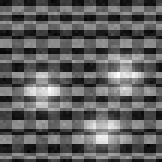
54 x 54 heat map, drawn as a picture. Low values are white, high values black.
Dips: three. Stripes: horizontal, repeating 10 times. Slope: none.
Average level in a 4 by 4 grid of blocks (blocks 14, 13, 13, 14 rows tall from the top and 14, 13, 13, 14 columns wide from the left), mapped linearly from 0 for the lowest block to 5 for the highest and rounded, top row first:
5555 | 4432 | 3234 | 4404
